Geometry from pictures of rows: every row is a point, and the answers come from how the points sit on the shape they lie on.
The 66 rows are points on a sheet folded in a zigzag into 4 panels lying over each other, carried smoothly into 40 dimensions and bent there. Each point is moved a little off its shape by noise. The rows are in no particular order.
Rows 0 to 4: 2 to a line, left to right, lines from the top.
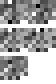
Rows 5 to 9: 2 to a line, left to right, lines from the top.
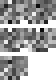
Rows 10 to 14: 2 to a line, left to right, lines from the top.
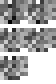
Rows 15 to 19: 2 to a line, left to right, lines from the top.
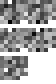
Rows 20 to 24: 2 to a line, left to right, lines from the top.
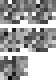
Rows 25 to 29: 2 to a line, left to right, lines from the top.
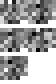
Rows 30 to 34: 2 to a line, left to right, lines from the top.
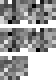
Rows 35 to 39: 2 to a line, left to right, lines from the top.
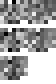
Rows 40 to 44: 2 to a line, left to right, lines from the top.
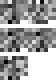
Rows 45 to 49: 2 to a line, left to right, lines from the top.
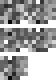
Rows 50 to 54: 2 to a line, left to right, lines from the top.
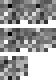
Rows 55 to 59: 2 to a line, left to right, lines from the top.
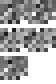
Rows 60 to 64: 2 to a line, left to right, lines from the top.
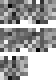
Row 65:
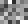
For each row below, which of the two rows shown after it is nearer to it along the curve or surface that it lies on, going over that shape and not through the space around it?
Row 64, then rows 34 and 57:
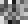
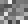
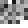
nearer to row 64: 34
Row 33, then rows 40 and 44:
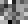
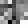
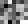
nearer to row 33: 40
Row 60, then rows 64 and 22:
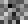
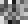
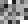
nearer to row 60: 22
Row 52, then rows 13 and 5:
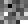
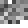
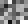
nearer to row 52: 13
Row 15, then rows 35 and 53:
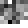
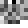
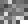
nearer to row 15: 35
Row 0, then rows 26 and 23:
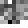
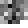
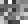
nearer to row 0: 23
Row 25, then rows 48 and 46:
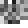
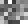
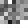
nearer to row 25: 48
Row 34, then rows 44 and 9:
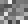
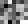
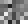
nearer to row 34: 9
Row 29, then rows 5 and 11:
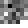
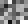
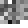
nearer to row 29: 11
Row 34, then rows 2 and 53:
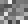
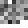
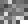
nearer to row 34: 2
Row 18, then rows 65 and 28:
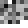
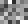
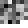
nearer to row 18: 28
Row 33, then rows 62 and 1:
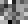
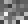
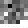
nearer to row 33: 1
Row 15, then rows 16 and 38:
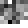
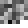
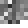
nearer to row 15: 38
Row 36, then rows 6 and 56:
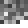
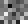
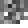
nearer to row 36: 6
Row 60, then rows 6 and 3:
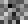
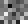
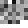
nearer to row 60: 6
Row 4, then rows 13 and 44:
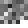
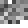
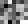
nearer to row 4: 44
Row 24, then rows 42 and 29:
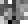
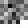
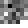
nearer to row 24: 29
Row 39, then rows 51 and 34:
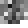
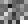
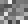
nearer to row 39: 34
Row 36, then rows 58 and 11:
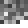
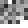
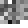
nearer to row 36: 58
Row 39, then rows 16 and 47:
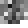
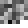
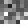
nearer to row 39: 47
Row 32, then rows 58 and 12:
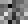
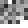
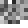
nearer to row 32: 12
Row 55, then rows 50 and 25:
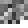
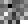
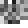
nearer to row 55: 50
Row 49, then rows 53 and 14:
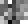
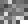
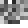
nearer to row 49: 14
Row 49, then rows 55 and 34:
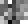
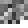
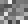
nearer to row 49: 34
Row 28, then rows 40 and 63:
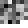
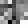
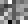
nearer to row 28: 63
